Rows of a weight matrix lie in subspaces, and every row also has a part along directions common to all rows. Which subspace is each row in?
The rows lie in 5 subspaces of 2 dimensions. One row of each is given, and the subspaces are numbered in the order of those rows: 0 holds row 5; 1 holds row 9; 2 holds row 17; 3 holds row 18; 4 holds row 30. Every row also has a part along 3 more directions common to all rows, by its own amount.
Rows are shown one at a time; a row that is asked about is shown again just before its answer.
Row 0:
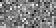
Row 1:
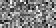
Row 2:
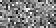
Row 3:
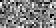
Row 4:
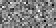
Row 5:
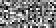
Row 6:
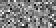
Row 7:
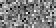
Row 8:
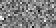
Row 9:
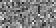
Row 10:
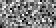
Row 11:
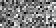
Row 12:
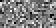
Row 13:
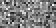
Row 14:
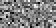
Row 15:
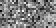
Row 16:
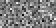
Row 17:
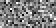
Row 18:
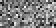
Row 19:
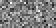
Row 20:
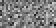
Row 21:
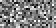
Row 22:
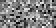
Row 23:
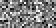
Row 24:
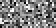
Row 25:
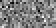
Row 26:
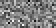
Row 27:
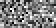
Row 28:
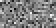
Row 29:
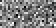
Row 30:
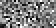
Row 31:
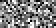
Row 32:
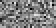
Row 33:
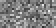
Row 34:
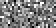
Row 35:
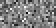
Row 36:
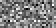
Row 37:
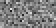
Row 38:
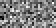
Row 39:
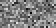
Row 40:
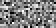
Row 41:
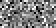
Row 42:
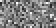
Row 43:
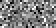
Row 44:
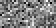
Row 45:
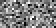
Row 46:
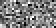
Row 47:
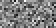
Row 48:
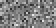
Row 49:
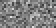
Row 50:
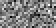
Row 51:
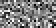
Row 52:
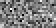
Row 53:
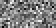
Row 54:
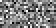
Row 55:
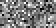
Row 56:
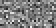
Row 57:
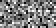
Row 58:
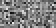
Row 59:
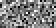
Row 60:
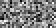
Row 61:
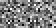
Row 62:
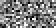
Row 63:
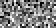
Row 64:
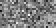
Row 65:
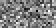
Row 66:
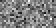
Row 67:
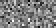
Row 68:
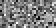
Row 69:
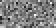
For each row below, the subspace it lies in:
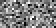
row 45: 4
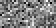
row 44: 3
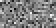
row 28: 2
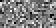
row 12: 2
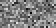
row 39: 3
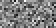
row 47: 3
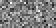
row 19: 1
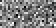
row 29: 3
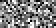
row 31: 0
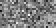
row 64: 3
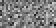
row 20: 3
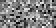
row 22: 4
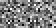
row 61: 0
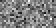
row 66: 4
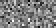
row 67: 0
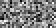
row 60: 1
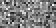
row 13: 0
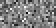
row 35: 2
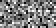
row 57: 0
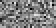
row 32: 4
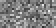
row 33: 4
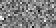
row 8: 1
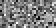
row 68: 3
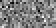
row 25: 1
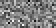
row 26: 0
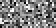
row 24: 1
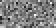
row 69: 3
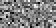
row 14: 0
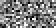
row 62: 4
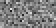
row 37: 2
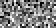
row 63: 0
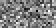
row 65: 4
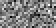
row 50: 4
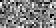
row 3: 2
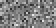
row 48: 2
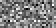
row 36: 4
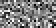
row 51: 0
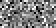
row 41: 1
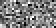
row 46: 4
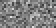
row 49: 4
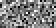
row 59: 2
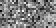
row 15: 3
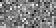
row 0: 2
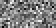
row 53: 1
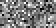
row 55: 3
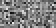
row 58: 0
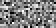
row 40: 0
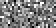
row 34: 0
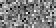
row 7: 2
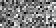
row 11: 3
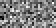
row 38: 1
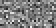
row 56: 0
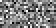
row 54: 0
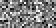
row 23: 1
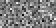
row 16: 2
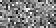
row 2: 3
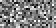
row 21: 4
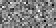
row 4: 1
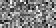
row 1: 1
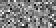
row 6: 0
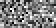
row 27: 2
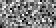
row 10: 2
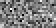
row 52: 2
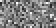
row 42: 2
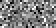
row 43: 1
